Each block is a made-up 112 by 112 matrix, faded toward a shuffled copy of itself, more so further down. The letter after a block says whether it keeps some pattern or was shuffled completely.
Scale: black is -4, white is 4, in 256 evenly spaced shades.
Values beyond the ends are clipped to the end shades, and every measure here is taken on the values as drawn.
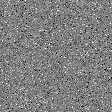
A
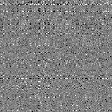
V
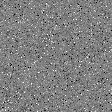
A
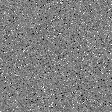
A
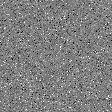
A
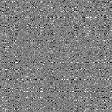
V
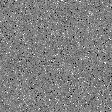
A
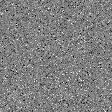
A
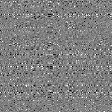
V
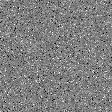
A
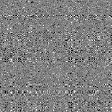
V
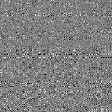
V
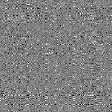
V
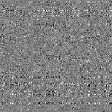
V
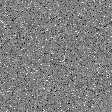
A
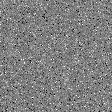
A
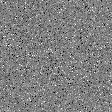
A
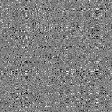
V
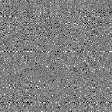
V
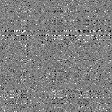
V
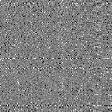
V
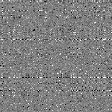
V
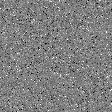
A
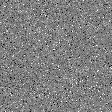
A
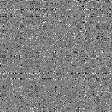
V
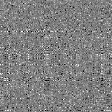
V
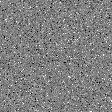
A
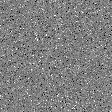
A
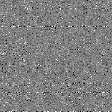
V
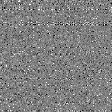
V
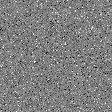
A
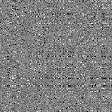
V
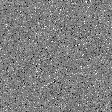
A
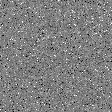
A
